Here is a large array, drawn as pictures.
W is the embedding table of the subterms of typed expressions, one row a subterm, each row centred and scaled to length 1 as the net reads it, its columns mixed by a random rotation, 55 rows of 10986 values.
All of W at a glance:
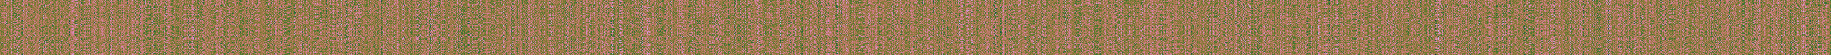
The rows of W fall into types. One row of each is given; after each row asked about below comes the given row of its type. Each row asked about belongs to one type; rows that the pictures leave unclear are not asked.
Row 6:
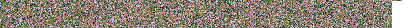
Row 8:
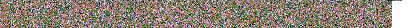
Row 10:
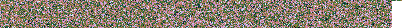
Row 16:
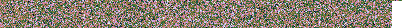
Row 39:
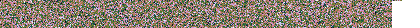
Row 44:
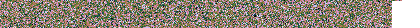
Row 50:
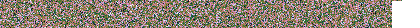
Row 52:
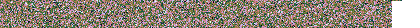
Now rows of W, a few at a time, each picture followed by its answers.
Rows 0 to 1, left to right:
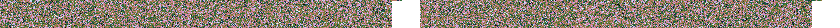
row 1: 8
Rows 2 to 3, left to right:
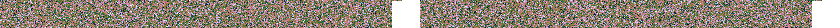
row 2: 50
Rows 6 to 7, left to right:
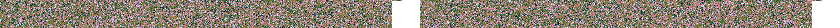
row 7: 44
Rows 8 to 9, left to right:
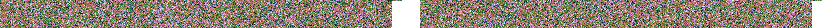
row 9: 39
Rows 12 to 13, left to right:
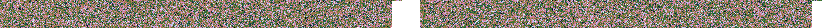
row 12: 8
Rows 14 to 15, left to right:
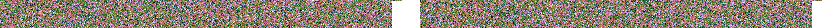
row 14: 39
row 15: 6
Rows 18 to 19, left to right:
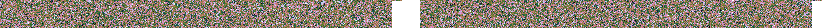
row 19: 39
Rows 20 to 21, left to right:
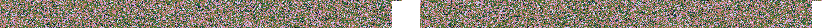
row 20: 10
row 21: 44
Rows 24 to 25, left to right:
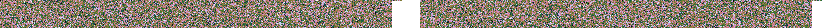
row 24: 39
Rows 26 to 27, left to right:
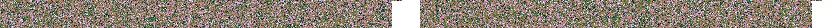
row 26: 10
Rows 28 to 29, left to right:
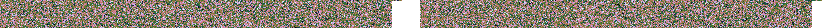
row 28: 10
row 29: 8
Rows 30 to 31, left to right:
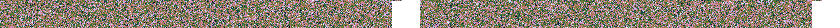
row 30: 39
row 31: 44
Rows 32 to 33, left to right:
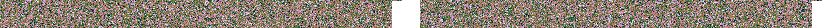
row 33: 10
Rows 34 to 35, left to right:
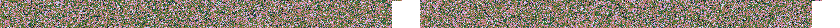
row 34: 44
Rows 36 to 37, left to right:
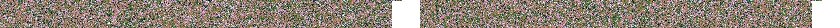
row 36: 16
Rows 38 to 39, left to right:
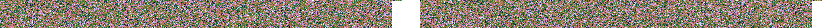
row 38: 39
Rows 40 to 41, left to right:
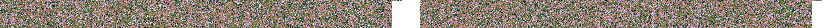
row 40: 10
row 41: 16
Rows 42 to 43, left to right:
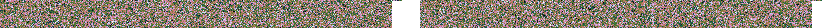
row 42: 6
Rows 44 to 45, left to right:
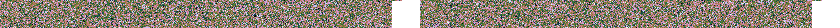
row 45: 44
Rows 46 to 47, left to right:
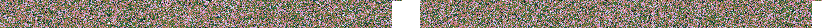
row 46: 16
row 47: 16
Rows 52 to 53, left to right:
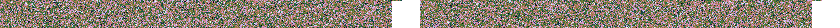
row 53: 44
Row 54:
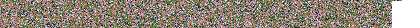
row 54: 10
